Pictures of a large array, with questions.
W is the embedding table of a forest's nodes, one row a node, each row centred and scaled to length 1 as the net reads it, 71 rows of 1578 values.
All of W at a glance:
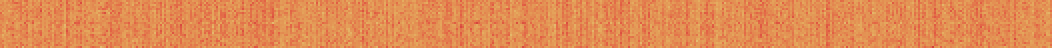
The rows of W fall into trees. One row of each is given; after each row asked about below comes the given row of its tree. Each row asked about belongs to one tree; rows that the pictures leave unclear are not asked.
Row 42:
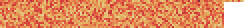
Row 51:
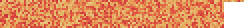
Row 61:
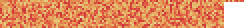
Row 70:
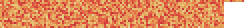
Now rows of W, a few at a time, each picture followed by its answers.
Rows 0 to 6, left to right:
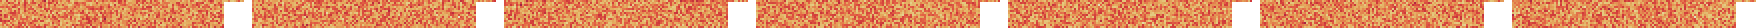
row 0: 51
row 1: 61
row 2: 42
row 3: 70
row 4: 70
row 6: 51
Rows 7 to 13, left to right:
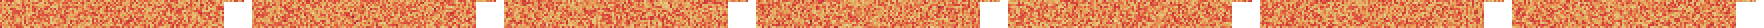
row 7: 61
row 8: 42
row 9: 70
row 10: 42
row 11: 61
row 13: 42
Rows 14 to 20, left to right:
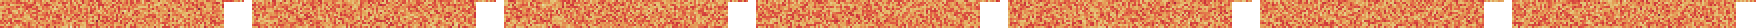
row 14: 70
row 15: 42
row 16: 61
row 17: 61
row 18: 42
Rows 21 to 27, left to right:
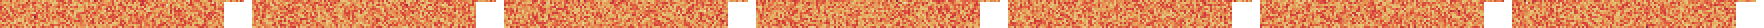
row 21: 61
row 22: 42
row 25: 42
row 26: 61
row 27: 42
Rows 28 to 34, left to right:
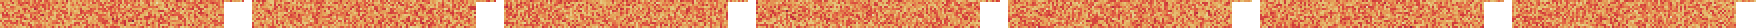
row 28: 70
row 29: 61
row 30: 42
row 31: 61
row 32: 51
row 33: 51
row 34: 51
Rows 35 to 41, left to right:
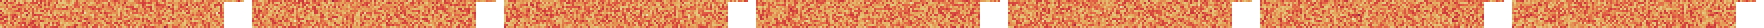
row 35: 51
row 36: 42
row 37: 61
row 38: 42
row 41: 61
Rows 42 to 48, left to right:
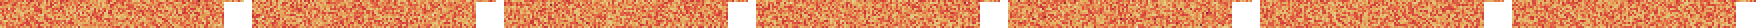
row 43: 51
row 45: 42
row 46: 70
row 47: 42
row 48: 42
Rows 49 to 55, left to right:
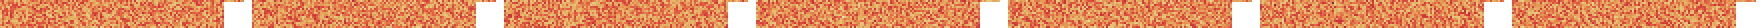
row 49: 42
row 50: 61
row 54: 61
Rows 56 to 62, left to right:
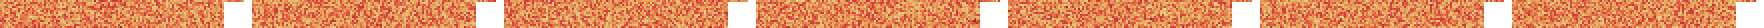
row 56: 51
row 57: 61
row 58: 42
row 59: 70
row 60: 70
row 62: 61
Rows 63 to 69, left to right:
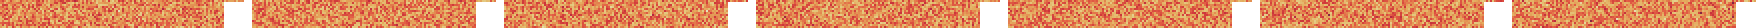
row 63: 42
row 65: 70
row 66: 42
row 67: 42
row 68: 61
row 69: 51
